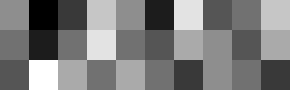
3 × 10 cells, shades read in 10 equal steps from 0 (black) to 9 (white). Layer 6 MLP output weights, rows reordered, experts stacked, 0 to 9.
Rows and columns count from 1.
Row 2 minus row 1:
-1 1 2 1 -1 2 -2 2 -1 -1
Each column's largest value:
5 9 6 8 6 4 8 5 4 7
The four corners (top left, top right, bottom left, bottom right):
5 7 3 2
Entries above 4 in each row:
5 4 4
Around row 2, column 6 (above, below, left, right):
1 4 4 6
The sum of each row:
42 44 45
